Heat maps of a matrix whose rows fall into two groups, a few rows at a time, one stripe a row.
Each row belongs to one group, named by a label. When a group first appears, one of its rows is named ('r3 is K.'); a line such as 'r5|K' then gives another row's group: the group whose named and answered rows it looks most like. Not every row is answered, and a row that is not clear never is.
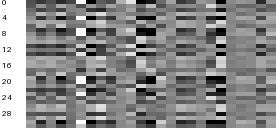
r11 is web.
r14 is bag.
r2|web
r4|web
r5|bag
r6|bag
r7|web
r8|web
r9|bag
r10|bag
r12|bag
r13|web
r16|bag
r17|bag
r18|bag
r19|web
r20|web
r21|bag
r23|web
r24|bag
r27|bag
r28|web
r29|bag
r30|web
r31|web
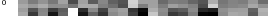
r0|bag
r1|bag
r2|web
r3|web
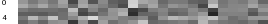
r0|bag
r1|bag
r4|bag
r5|bag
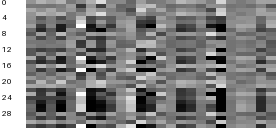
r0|bag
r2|bag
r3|bag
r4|web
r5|web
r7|web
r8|bag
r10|bag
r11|bag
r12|web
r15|web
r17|web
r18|bag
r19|bag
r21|bag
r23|web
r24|web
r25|web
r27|web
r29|web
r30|bag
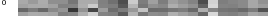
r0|bag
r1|bag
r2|bag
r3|bag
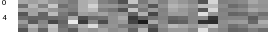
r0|bag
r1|bag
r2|bag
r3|bag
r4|web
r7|bag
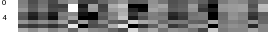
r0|web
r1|web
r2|web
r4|web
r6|web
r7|bag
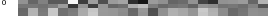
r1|bag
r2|bag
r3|bag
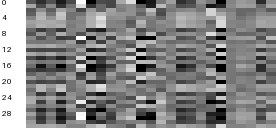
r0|web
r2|bag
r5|bag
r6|bag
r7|web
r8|bag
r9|web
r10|bag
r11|bag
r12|web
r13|bag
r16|web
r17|web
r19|bag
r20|web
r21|bag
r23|web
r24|bag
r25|web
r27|web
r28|web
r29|web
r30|web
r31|bag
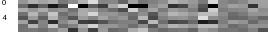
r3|bag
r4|bag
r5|web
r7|bag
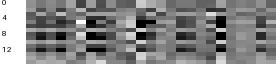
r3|bag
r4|web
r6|web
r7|bag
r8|web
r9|web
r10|bag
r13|bag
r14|bag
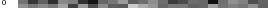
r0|web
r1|bag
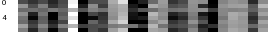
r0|web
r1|web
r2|web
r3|web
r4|web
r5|web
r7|web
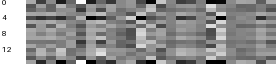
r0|web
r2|bag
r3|bag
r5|bag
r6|bag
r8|bag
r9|bag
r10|bag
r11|bag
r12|bag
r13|bag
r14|bag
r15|web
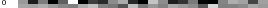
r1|bag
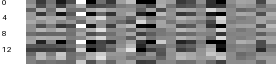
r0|web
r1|web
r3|web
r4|bag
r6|web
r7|bag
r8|web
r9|bag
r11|web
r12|web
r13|bag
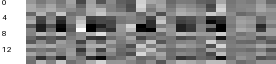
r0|bag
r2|bag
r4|web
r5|web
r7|web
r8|bag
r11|bag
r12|bag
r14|web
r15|bag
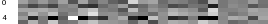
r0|bag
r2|bag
